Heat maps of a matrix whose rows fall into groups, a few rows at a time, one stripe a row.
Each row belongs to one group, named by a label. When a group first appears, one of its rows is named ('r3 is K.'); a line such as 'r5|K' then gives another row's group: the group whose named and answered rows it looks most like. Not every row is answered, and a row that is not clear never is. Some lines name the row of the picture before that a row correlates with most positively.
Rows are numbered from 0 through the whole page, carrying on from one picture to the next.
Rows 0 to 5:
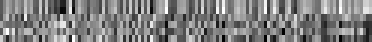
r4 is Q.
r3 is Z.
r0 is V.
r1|V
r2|Q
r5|Z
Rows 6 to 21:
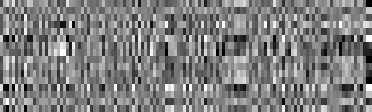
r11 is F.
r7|F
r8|Q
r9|V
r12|Z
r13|Z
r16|Q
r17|Q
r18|F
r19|F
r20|Q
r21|F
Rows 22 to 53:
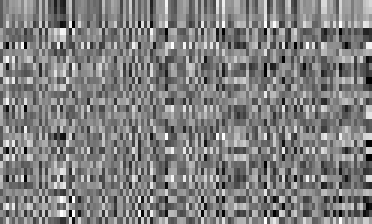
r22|V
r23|V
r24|V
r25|V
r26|Z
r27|Z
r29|V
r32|Z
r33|Q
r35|V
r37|F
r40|Q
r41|V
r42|Q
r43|F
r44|Q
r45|Z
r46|Z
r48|Z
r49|V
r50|Z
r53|V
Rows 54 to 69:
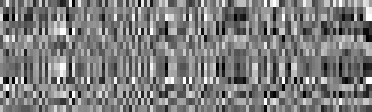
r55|F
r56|F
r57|Z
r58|Z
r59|Q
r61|F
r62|Z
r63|Z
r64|Z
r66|Q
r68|V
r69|Z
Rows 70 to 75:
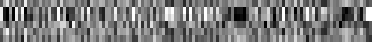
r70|Q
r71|F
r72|F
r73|Z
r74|Q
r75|Q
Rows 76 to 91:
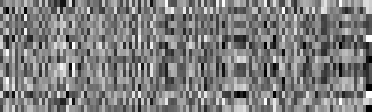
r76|V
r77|F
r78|Q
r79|Z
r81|F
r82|Z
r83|Q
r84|Q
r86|Z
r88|Q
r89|F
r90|V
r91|Q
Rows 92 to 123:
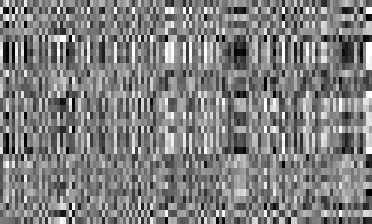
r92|Q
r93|F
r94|Q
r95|F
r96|V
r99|F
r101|F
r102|Q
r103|Z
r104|Z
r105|F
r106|V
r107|V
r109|F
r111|F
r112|F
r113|F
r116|V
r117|Q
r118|V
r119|Q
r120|Q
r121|Z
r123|Z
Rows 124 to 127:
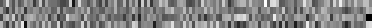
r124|V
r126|Q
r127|F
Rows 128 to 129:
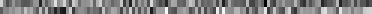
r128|Z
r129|V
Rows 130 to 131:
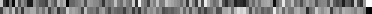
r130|F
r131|Q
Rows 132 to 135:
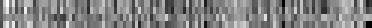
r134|V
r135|Q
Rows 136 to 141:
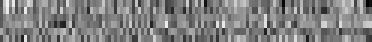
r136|Q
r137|Q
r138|V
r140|Z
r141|Q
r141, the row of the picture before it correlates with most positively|133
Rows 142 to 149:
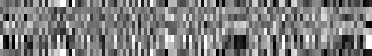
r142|Z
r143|V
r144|F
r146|V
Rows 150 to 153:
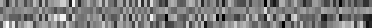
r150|Z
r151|V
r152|Z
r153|Q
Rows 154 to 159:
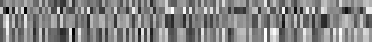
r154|V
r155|F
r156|Q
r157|Q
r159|V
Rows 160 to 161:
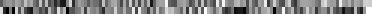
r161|F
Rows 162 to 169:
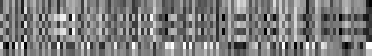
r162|Q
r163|Q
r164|Z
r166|Z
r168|F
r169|F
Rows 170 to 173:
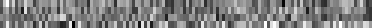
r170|Q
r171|Q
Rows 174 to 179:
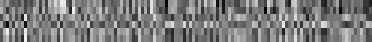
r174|Z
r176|Q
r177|F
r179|Q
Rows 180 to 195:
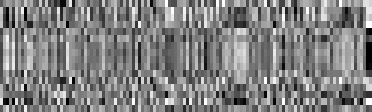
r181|F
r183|F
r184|Q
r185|Q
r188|Q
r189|Q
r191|V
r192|F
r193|Z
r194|F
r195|Q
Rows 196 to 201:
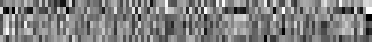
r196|V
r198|Q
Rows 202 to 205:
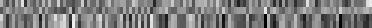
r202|F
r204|Z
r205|Z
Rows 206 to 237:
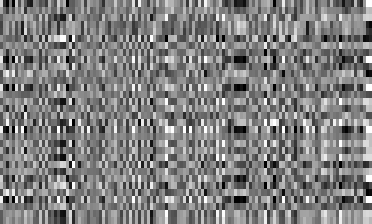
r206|F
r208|V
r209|Q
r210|Q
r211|Z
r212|V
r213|Z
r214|F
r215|Z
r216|Q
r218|F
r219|Z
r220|V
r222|Q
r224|F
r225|F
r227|F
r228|V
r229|Z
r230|V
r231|F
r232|Z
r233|Q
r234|F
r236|V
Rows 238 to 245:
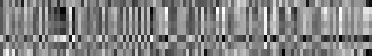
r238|Q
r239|V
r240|V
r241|V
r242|V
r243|Z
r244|V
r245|Q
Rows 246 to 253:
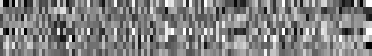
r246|F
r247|Z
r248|Q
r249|V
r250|F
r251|V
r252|Q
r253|V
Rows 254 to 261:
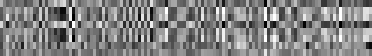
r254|Z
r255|V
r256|V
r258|V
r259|V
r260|Q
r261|V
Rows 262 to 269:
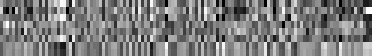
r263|F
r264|Z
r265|Q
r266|Q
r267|Z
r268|V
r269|V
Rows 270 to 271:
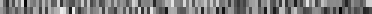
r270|F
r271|Z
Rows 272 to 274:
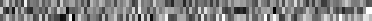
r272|Q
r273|F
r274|V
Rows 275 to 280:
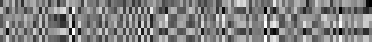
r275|Q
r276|Z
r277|V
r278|V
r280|V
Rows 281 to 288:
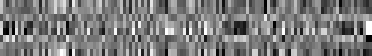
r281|Z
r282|Z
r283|V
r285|F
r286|Q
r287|Z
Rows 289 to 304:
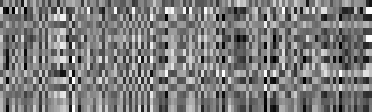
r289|Q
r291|Z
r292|V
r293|Z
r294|F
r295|Z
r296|F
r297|Z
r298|F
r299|V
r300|Z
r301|V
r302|Z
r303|Z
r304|Z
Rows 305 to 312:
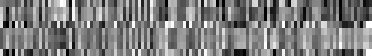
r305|Z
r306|Z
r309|V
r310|V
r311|V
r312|F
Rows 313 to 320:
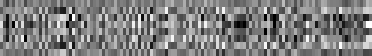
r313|F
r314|V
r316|F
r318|F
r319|V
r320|Z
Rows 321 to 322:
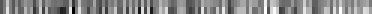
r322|V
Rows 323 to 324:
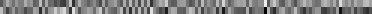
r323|V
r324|Z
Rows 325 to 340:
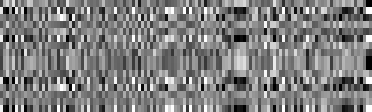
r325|Q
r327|Z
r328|V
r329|Z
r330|F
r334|Q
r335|V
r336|F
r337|Z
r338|V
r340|F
